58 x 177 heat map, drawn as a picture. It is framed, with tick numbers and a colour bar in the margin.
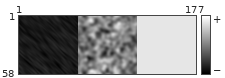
It is made of 1 by 3 panels. Panel 1,1: very low, slanting down to the right, faint in contrast. Panel 1,2: middling, blotchy, strong in contrast. Panel 1,3: very high, flat.
